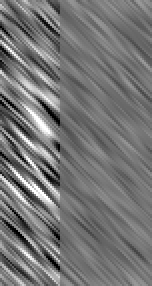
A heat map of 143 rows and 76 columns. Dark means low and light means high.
The halves do not mirror each other. Streaks slant down to the right. There is no overall slope. A vertical seam about 40% of the way across splits the table, and the right part is calmer. The distribution is heavy-tailed on both sides.
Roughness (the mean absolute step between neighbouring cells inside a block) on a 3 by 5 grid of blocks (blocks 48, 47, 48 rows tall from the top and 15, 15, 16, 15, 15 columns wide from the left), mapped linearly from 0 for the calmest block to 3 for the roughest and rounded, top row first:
22000 | 32000 | 22000
